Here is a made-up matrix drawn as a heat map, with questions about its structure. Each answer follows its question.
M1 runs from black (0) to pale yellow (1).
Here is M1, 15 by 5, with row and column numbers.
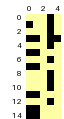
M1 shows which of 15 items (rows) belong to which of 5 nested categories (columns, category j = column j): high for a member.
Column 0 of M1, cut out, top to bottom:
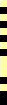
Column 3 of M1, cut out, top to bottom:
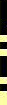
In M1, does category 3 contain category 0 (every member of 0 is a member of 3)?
no
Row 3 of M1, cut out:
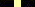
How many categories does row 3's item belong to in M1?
1
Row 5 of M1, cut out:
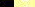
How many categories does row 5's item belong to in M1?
3
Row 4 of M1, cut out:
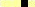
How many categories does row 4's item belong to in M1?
4
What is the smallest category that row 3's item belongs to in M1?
2
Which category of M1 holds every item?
2
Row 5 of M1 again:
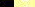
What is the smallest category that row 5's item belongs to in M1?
3
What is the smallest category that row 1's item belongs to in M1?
1
